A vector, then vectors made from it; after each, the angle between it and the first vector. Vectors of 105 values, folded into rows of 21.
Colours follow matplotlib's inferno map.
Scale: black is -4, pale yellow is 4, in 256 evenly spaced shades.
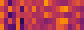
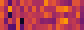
nearly parallel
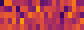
partly opposed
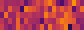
partly aligned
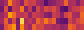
nearly opposite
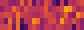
partly aligned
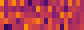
orthogonal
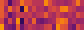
nearly parallel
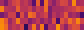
orthogonal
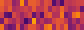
partly aligned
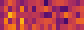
nearly opposite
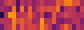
partly opposed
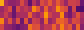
partly aligned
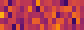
partly aligned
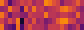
nearly parallel
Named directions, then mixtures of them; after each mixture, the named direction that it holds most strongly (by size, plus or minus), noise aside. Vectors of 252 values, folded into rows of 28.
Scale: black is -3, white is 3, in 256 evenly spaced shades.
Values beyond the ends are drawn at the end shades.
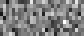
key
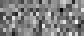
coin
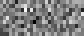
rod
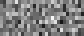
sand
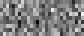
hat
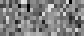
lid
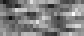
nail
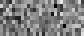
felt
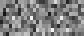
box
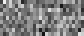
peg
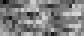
nail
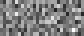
sand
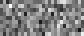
felt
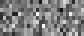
coin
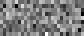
sand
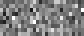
box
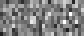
coin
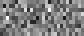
rod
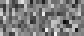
key
